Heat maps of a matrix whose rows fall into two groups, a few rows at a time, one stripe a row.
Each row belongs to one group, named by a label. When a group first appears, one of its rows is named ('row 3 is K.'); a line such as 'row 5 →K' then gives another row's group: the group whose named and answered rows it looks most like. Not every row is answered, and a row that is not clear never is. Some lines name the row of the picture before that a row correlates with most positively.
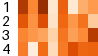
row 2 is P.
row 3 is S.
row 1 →P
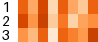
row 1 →P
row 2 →P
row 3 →S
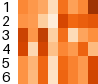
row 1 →S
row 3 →P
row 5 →S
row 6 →S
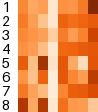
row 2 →S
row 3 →S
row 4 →S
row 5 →P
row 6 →S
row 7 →S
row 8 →P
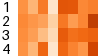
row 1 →S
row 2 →S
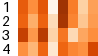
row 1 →P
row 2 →P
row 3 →P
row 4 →S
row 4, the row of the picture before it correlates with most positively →4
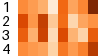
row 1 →S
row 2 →P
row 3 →P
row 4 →S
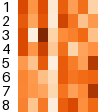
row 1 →P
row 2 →P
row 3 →P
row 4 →P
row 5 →S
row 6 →S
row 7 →S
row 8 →S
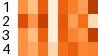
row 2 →P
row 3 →S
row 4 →S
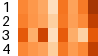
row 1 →S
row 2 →S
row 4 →S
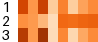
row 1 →P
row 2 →S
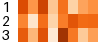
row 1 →P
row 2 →S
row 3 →P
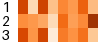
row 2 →S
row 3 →P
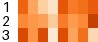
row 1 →S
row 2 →S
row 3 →P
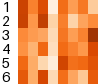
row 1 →P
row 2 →P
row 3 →S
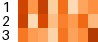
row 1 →P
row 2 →P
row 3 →S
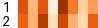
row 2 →P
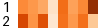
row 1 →S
